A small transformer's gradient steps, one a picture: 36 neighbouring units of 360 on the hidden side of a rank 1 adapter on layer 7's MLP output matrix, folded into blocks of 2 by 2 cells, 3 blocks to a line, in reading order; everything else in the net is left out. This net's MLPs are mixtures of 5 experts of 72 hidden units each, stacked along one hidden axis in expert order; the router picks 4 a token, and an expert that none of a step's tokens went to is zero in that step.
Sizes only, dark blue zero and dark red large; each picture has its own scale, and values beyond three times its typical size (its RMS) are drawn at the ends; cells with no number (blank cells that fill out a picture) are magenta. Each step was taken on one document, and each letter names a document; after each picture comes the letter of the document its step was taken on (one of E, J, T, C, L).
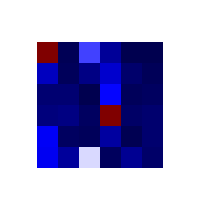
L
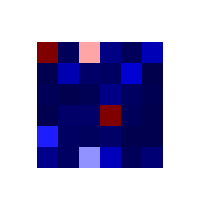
L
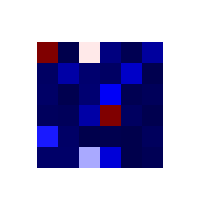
L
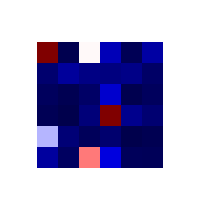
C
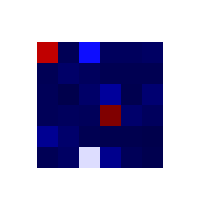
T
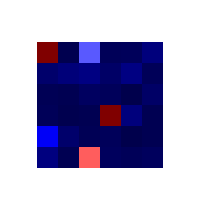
C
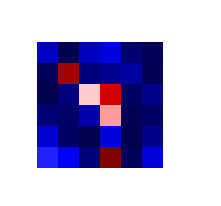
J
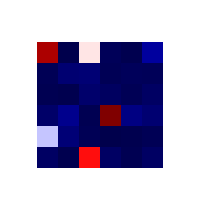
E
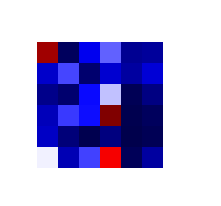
L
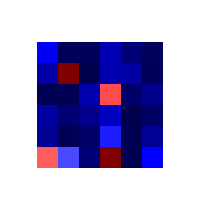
J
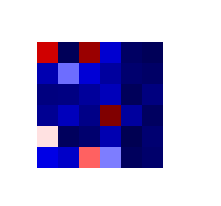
T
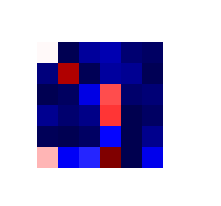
J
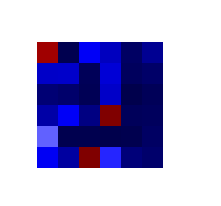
E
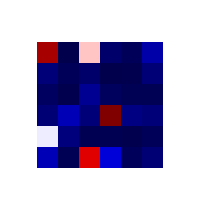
E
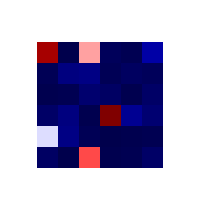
E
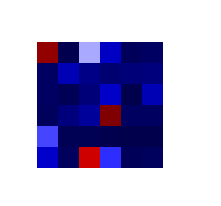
C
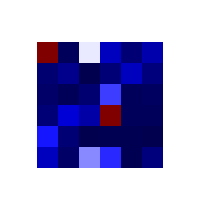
L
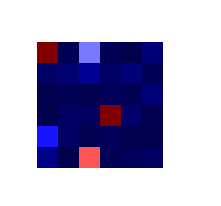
C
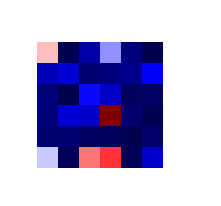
E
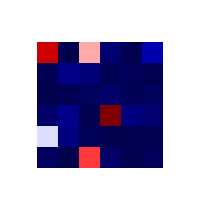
E
